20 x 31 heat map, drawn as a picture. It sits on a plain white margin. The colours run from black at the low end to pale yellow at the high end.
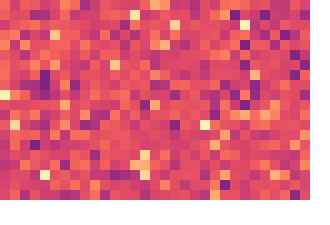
Grain: fine. Average level on the scale: 60%. Stripes: none. Histogram: heavy tails on both sides.
